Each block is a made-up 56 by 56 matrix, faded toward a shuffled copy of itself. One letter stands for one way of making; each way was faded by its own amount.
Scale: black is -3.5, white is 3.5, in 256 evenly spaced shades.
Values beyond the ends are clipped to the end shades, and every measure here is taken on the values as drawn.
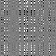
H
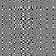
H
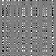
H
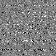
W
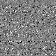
W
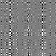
H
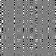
H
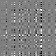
H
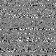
W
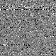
W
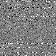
W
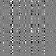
H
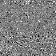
W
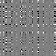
H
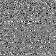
W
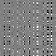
H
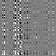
H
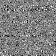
W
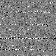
W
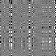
H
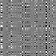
H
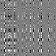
H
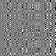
H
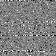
W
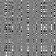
H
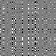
H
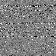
W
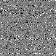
W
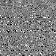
W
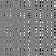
H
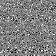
W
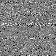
W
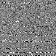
W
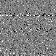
W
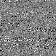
W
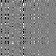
H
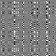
H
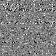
W
